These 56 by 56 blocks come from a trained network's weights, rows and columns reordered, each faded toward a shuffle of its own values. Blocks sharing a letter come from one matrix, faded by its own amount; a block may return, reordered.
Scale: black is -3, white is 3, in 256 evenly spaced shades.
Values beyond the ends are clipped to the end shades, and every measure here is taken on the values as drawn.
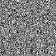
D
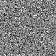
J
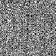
D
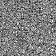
J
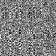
D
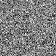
J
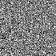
J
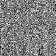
D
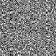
D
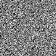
J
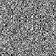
D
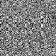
D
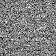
J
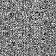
D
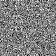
J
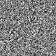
J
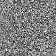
J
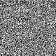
J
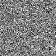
J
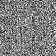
D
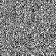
D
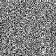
D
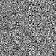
D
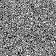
J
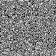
J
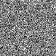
J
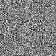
D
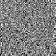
D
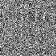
D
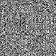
D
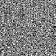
D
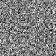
D
